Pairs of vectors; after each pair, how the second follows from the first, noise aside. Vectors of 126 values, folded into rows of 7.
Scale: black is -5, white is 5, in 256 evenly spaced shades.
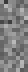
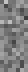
negated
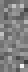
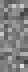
copied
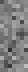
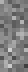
negated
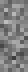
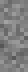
shrunk
